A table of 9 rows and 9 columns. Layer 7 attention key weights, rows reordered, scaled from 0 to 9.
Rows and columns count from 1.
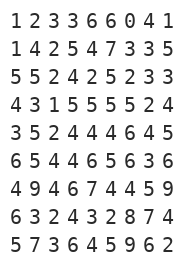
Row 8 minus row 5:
3 -2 0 0 -1 -2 2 3 -1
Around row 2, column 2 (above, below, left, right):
2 5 1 2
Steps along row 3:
same down up down up down up same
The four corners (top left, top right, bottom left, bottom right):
1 1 5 2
